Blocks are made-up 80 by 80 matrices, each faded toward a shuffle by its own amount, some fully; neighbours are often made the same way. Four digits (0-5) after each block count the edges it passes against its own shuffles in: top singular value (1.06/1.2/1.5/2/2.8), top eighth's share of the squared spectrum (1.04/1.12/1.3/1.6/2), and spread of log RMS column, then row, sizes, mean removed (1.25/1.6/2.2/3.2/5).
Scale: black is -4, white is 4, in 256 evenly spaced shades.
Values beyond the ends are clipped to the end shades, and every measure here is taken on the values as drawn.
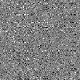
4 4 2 2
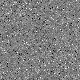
0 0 0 0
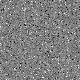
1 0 0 0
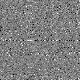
3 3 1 2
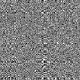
4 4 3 2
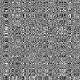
5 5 3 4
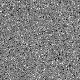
0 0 0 0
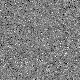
1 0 0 0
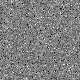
1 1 0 0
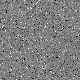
0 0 0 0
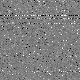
3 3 0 2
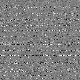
2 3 0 3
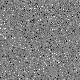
0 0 0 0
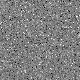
0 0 0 0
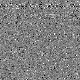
2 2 0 3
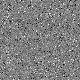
0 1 0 0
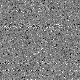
2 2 0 2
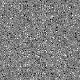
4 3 2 1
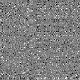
4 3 2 2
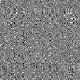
4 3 2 2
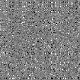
4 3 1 2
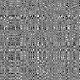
5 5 3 3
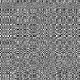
5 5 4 4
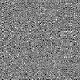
4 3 2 2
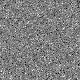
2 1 0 0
